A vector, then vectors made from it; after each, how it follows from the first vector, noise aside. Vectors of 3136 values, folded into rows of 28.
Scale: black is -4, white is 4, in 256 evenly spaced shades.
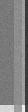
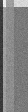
reversed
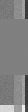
partly zeroed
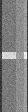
wrapped around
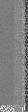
partly zeroed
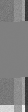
partly zeroed
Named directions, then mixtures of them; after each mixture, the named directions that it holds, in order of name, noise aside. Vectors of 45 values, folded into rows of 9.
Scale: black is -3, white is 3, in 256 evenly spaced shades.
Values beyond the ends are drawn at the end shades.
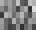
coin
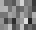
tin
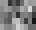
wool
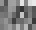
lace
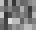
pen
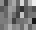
lace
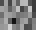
coin, pen, tin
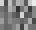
coin, lace, pen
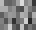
tin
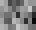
wool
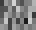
pen, tin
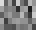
coin, pen, tin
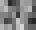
tin, wool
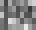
lace, pen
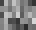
lace, pen, wool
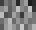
coin, lace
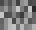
coin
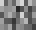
coin, lace, tin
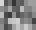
pen, wool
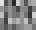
coin, pen, tin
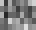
lace, pen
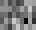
tin, wool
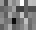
lace, tin, wool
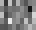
pen, wool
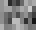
wool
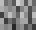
coin, tin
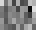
coin, pen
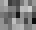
wool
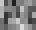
pen, tin, wool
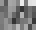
lace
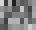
pen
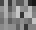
coin, lace, pen
